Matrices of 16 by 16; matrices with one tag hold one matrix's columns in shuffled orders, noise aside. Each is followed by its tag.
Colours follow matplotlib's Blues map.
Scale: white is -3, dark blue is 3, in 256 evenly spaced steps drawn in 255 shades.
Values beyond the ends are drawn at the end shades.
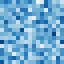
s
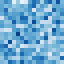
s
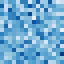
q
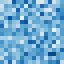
q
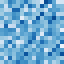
q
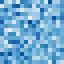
q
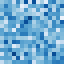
q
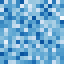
q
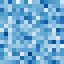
s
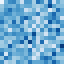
s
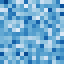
q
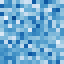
q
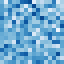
q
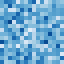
s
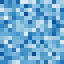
q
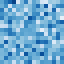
q
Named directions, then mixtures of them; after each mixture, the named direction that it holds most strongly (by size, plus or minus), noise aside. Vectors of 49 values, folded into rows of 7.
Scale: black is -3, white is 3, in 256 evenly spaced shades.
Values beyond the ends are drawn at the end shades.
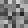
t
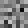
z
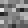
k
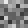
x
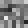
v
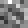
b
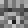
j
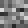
k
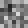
v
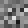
z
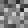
x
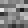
k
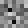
j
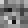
j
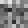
j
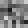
v
